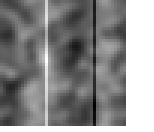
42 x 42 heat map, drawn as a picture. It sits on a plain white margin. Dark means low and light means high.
Stripes running up and down repeat 2 times from left to right. On average the colour sits 40% of the way up the scale. Columns 16 and 32 differ from the columns beside them. No overall slope runs across the table.
